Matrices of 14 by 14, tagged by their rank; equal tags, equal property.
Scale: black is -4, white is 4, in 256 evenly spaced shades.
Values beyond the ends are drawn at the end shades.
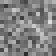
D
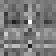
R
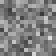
D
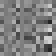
R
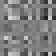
R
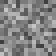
D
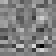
R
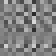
R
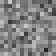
D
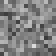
D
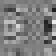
R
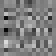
R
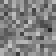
D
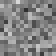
D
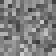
D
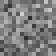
D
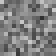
D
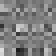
R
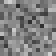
D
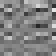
R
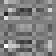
R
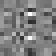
R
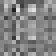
R
